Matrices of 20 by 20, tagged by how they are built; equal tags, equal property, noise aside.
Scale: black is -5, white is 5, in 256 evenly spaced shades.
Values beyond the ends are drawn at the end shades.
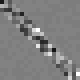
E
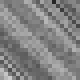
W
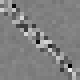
E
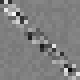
E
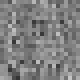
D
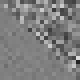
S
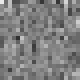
D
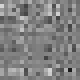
D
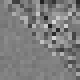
S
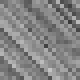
W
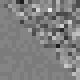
S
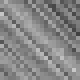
W
